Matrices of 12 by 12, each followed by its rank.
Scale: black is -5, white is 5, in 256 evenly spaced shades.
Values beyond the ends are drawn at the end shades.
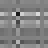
one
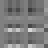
one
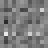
two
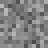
full rank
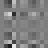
one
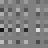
one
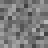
full rank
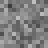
full rank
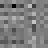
two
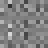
two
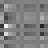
one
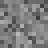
full rank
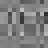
two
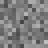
full rank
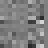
two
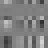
one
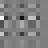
one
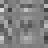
two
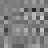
two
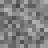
full rank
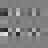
one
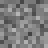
full rank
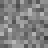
full rank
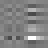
one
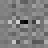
two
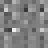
two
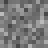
full rank
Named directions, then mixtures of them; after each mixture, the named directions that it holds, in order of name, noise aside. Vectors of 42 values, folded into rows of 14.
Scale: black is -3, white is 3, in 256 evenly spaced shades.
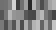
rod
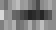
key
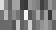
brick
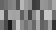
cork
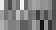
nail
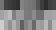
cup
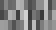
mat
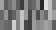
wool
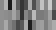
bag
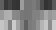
cup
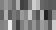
cork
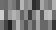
cork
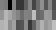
bag, cup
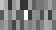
bag, brick, mat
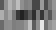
key, nail, wool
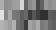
key, nail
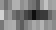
key
